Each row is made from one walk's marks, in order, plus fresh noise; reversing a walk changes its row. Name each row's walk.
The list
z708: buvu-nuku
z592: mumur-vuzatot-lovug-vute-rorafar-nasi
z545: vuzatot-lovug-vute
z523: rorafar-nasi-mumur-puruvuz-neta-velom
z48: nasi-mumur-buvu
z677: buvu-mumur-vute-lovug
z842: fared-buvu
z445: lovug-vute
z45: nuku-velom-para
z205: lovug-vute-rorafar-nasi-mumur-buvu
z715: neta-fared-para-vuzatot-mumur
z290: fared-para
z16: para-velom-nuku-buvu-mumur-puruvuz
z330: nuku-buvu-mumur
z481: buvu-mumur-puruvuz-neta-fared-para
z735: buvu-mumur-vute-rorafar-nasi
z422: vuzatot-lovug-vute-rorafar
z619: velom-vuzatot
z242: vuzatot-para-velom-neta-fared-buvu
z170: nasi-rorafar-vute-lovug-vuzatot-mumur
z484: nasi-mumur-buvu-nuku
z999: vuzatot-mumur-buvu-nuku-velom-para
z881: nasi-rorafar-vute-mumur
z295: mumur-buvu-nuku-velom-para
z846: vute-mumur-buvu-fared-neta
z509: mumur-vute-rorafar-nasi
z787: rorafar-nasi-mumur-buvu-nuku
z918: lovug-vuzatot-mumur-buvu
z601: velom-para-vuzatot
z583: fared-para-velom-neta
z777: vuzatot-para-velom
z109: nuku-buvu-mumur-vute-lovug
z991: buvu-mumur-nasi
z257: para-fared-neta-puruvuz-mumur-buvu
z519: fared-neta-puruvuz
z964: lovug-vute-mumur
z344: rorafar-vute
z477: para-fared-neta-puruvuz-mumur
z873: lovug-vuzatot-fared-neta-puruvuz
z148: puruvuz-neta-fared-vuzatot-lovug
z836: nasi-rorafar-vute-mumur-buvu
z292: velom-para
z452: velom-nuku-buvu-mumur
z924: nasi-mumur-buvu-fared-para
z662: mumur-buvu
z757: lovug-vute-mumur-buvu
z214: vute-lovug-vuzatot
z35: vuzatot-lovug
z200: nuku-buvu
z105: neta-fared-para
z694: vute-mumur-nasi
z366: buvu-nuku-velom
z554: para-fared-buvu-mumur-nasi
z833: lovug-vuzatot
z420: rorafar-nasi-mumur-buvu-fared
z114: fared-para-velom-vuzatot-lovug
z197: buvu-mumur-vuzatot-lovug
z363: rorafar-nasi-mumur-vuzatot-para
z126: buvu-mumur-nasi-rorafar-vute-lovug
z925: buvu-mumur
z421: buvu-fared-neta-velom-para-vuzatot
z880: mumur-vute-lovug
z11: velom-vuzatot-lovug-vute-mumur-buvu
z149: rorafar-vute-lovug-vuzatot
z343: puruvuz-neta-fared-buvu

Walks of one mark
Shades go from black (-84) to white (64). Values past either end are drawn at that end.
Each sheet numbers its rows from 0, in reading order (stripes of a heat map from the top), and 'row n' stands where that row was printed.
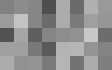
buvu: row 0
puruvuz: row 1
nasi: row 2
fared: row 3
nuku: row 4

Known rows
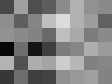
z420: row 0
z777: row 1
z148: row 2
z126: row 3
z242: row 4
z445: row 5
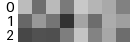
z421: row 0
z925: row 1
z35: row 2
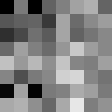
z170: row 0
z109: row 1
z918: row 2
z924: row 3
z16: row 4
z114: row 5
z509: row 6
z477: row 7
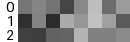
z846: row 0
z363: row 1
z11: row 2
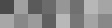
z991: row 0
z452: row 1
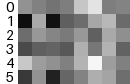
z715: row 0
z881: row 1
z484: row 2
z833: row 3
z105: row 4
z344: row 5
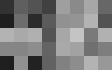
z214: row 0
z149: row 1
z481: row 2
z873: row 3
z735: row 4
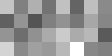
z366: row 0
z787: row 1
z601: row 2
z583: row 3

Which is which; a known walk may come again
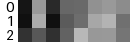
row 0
z836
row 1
z881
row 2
z545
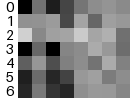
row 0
z205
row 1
z330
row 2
z45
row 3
z592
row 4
z787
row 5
z880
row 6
z964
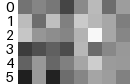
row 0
z846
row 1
z421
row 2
z105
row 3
z197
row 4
z554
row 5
z694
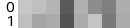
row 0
z343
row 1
z481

